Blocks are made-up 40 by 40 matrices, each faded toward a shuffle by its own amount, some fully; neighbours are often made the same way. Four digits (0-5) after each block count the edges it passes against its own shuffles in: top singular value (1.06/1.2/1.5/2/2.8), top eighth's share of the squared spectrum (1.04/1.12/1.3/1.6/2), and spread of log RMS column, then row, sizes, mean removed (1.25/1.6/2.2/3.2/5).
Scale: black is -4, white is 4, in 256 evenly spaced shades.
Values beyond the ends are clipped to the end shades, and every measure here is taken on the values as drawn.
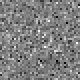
1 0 0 0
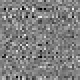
4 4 2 2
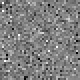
0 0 0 0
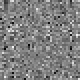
3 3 1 2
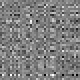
4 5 3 3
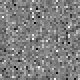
2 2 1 0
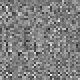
4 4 2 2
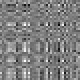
5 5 4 3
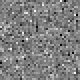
0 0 0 0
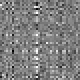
4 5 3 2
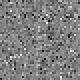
1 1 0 1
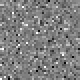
0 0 0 0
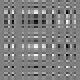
5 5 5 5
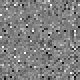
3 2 0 0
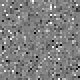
0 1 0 0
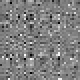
4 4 2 2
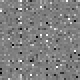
3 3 1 0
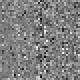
1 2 3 0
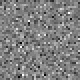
1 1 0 0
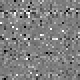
3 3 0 2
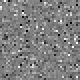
0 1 0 0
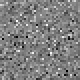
0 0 0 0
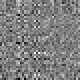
4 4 3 2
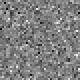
2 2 0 0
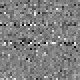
2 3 1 2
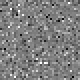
0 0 0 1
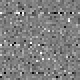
2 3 0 1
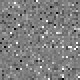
1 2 0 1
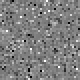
0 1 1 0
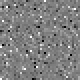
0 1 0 0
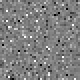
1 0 0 0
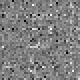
2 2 2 2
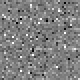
1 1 1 0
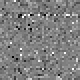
2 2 0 1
